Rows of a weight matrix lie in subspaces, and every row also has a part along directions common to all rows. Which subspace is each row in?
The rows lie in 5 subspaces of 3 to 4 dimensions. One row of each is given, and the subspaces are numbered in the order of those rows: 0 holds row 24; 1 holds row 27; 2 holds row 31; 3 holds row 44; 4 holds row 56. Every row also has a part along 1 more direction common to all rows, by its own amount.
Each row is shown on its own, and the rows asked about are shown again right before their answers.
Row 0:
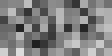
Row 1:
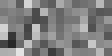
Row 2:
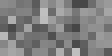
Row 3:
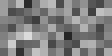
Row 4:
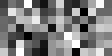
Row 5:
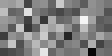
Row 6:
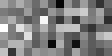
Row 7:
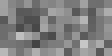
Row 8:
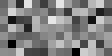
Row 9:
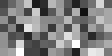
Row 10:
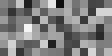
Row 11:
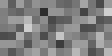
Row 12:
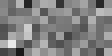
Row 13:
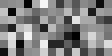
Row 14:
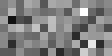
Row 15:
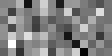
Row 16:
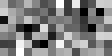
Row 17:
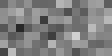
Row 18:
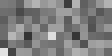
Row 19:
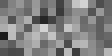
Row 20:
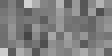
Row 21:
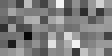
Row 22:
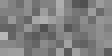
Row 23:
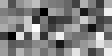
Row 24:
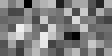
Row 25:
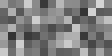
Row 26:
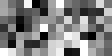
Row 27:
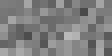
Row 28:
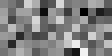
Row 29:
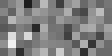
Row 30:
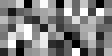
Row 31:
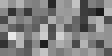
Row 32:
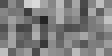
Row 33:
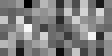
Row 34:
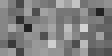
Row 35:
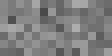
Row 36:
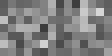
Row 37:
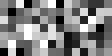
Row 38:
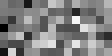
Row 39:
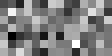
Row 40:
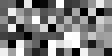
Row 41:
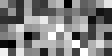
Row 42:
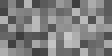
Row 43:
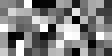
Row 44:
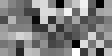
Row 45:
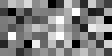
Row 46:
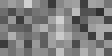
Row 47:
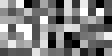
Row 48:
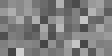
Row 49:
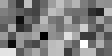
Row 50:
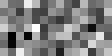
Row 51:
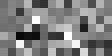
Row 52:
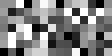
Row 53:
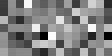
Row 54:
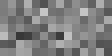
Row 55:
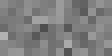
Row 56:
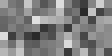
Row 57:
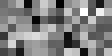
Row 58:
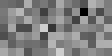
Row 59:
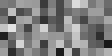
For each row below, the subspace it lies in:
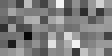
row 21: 0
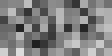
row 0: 3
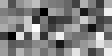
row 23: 1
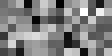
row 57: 4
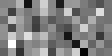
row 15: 1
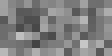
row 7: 3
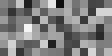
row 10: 3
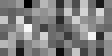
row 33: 2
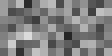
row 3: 3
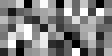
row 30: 2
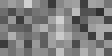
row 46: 2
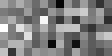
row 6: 0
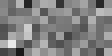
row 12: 1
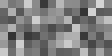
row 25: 4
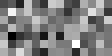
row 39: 2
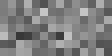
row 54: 1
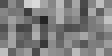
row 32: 0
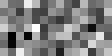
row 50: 1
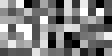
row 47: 0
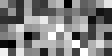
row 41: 0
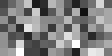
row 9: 3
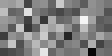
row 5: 3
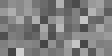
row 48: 3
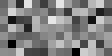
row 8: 1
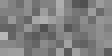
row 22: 4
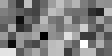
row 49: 3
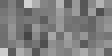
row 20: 0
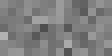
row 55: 4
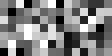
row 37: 3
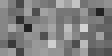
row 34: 3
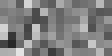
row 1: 1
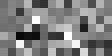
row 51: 1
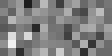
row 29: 1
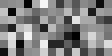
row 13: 4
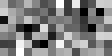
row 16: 2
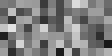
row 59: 4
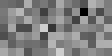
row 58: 1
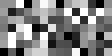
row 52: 1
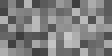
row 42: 2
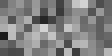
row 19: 4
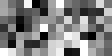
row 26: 3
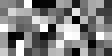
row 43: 0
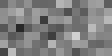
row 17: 0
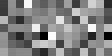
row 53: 2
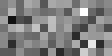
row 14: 1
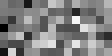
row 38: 0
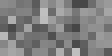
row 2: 4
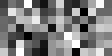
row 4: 3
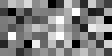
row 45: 2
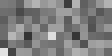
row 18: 0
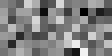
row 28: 4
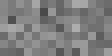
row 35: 4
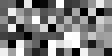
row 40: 2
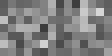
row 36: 2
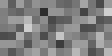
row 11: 1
